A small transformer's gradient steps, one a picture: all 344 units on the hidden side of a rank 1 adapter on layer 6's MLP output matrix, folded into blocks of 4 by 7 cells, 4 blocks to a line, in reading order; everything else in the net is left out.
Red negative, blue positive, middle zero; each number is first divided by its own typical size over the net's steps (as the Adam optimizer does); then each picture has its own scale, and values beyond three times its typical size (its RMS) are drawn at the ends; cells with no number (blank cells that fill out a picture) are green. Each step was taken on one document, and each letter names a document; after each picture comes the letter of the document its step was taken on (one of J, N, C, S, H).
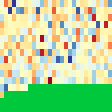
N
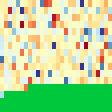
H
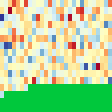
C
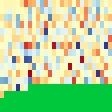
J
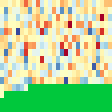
J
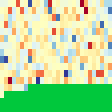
H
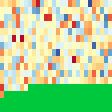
C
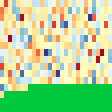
N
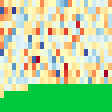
C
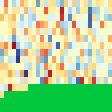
N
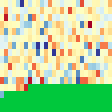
J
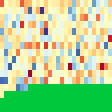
J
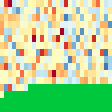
N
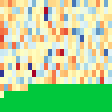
N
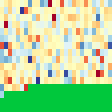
H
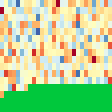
C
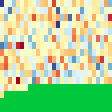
C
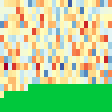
C
